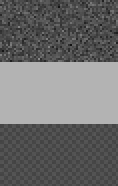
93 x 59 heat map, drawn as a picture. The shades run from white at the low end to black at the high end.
The table splits into 3 rows of 1 panel. Panel 1,1: high, fine-grained. Panel 2,1: low, flat. Panel 3,1: high, checkered, faint in contrast.
